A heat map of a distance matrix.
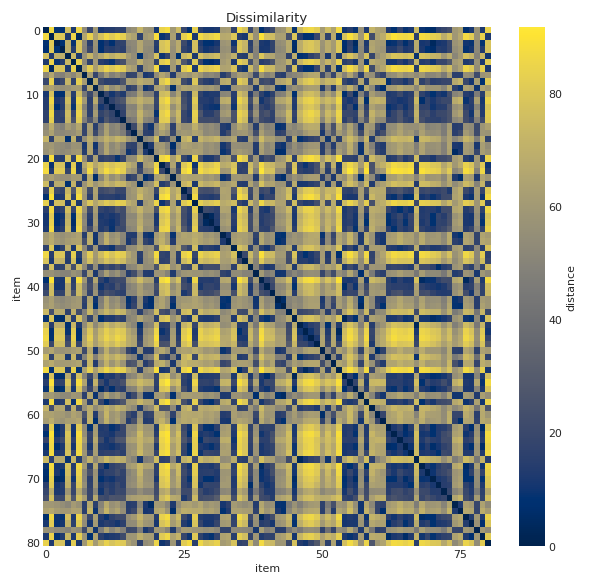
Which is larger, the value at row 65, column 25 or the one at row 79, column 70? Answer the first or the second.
the first
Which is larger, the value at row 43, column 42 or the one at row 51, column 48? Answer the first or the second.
the second
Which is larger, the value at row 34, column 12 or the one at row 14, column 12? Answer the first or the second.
the second
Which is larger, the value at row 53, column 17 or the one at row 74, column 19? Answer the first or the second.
the first
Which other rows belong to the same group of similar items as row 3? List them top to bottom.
0, 2, 5, 8, 10, 11, 12, 13, 14, 20, 25, 26, 28, 29, 30, 31, 34, 37, 39, 40, 41, 45, 54, 55, 56, 58, 62, 63, 64, 65, 66, 68, 69, 70, 71, 72, 73, 76, 77, 79
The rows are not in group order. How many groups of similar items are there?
3
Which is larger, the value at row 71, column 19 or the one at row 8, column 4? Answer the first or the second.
the second
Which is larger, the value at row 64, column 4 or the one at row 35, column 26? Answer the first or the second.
the second
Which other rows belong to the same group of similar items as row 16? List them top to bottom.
7, 9, 15, 18, 19, 23, 32, 33, 38, 42, 43, 50, 52, 57, 60, 61, 74, 75, 78
